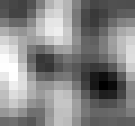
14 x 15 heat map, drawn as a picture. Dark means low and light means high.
No single row or column stands out from its neighbours. No lone cell stands out from its neighbours. On average the colour sits 50% of the way up the scale. The middle left is the ninth with the highest average.
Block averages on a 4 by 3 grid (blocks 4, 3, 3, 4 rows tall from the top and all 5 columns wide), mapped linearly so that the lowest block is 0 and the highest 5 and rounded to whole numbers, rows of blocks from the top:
241 / 433 / 510 / 341
